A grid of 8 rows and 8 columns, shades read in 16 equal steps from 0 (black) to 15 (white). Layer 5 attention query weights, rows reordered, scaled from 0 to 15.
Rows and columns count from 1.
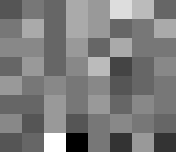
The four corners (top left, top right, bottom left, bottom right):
5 6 5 3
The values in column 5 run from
6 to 11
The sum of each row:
67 65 61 58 57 58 55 48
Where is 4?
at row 4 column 6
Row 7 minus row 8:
3 -1 -6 5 0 5 -2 3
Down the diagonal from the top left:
5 10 6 8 8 6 7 3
